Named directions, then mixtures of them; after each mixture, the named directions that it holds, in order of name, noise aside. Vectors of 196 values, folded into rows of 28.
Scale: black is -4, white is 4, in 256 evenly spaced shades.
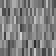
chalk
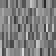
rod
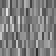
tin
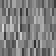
chalk, tin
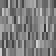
rod, tin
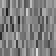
tin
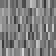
rod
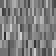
chalk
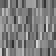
rod, tin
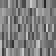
rod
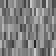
chalk, rod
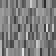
rod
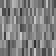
chalk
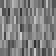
chalk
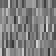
rod, tin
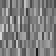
tin
